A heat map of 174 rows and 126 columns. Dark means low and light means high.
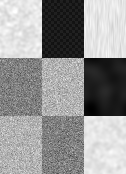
It is made of 3 by 3 panels. Panel 1,1: very high, blotchy, faint in contrast. Panel 1,2: very low, checkered, faint in contrast. Panel 1,3: very high, streaked downward, faint in contrast. Panel 2,1: middling, fine-grained. Panel 2,2: high, fine-grained. Panel 2,3: very low, smooth, faint in contrast. Panel 3,1: high, fine-grained. Panel 3,2: middling, fine-grained. Panel 3,3: very high, blotchy, faint in contrast.
